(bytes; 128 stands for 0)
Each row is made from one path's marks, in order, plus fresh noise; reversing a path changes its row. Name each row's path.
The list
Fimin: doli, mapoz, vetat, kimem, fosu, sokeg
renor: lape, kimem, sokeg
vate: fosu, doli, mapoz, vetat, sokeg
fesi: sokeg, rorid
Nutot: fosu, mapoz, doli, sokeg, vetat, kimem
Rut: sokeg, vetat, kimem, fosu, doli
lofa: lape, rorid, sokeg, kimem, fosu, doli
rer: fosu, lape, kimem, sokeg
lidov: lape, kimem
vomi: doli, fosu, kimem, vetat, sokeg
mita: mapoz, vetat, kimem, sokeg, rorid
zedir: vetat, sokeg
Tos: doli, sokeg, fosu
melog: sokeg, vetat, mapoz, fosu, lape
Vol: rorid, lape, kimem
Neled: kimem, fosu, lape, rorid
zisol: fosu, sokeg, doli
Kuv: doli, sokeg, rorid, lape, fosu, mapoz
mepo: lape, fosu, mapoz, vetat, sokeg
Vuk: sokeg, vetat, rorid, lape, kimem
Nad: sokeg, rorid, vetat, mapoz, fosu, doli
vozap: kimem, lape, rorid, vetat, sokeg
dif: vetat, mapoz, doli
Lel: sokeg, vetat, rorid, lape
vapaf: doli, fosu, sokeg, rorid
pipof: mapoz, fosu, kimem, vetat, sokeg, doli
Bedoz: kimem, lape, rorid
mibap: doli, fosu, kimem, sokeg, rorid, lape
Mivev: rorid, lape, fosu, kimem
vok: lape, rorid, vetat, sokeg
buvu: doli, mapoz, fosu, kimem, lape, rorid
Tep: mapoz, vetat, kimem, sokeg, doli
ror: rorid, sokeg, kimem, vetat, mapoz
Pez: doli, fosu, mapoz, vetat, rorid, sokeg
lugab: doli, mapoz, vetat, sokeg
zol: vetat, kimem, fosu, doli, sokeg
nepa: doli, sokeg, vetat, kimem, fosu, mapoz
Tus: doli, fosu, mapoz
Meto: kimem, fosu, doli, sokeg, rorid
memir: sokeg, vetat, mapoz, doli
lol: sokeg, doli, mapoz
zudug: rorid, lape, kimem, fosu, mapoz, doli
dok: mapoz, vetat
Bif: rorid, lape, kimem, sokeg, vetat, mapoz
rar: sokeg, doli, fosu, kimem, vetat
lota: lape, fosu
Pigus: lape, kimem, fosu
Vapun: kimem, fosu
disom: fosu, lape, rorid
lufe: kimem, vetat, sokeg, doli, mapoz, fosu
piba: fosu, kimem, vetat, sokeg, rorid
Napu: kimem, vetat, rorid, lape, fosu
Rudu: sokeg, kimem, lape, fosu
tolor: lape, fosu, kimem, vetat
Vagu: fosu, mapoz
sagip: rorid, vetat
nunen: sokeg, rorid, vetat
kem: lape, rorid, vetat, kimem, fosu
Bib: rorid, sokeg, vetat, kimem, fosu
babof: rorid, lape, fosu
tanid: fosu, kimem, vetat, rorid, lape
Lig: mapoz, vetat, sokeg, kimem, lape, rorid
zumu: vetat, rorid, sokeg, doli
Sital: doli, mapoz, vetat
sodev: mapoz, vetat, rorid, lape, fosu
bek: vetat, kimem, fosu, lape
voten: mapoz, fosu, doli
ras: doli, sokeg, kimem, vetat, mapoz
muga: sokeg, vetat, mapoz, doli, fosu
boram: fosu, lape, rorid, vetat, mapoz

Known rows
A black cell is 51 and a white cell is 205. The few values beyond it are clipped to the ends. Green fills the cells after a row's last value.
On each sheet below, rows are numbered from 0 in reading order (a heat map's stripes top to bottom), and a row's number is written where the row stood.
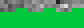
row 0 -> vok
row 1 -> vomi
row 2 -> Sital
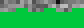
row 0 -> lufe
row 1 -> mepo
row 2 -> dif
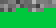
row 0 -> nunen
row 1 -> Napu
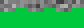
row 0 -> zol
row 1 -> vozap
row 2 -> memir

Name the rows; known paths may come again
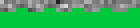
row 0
Kuv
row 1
vapaf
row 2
Sital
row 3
zudug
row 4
nepa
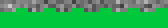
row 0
Pez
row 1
Bib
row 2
nunen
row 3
Lel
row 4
Napu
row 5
piba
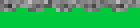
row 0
bek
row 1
babof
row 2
lidov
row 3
vozap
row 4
tanid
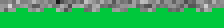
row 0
Tus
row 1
Vapun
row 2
dok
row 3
mibap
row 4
lufe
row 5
Neled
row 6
fesi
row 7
buvu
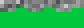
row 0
disom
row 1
Rut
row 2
Fimin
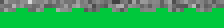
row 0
zol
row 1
lofa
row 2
pipof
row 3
vok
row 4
memir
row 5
Vol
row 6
mepo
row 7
Bif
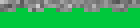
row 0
Mivev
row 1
voten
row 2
vomi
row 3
Nutot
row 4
muga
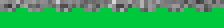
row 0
tolor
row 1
Bedoz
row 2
Rudu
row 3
sodev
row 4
rer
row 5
zisol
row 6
Nad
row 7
zedir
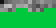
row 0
dif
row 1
renor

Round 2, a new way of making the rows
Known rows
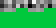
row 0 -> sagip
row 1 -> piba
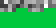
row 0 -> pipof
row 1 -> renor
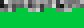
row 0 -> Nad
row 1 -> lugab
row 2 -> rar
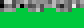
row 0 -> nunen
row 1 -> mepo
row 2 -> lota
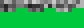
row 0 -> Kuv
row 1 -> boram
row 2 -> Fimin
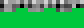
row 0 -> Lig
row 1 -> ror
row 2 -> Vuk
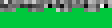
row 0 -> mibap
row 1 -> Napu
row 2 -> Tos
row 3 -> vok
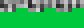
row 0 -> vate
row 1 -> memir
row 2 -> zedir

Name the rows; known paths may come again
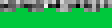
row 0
Rudu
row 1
Vol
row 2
mita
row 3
zedir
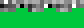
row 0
tanid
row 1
Bedoz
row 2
renor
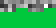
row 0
vate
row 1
lidov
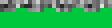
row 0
Mivev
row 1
dok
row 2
nepa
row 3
lota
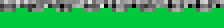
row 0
Bif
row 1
Neled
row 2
Tus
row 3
kem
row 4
Lig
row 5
buvu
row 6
fesi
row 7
nunen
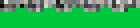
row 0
Lel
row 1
lol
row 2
vapaf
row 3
ras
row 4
Tep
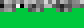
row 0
vok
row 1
zudug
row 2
Kuv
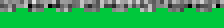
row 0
mepo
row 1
Vuk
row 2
Pez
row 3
babof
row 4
ror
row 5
lufe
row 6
sodev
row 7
Napu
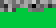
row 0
voten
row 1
bek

